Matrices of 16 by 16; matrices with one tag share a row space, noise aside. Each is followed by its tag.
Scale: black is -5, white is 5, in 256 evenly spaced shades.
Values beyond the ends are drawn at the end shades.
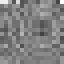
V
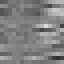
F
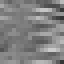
F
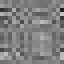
V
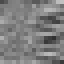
F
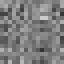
V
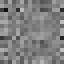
V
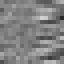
F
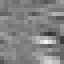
F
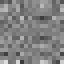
V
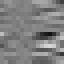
F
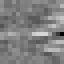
F
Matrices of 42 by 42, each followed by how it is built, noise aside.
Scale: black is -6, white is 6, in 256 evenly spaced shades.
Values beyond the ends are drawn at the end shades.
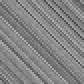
Toeplitz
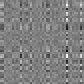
low rank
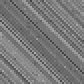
Toeplitz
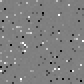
sparse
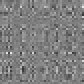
low rank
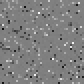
sparse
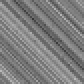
Toeplitz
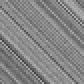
Toeplitz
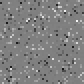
sparse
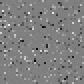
sparse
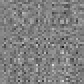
low rank
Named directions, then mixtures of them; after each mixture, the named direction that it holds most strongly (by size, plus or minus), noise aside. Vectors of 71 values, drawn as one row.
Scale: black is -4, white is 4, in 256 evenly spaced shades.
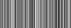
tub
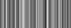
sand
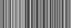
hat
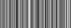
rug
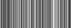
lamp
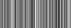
tub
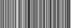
rug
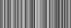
tub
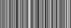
rug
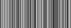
lamp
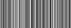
hat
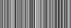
tub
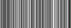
lamp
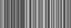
hat
